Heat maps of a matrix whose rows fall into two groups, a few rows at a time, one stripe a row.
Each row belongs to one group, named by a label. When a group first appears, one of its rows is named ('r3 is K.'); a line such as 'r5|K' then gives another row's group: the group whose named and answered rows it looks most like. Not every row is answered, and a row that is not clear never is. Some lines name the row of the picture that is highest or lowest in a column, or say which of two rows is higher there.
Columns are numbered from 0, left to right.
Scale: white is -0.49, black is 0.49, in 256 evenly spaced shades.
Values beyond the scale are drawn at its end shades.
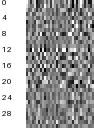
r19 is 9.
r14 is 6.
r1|9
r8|6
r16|9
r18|6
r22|9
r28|6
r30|6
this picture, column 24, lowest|12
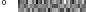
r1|6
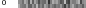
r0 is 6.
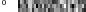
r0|6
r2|6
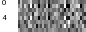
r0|6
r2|9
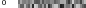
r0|6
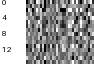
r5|6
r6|6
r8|6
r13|6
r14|9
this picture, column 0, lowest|14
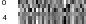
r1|6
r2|9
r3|6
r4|9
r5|9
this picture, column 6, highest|2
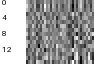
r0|9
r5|9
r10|9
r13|6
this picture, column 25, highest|8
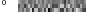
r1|6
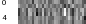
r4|6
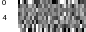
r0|6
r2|9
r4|6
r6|9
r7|9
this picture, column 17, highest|0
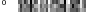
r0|6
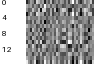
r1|9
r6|9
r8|6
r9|9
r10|6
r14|9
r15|9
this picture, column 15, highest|2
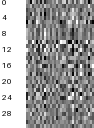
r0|9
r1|9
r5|6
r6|6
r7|9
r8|9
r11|6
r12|9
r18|9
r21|6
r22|9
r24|6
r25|9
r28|9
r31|9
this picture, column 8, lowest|10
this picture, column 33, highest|5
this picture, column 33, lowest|16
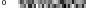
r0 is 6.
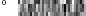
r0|6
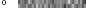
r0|6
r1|9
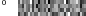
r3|6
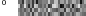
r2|6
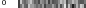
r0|6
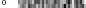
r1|9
